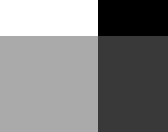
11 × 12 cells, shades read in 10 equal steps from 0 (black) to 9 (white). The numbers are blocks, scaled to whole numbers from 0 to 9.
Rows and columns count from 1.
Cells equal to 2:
40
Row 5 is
6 6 6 6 6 6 6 2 2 2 2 2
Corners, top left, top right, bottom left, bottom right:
9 0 6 2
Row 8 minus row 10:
0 0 0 0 0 0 0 0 0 0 0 0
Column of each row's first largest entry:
1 1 1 1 1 1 1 1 1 1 1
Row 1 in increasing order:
0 0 0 0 0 9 9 9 9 9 9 9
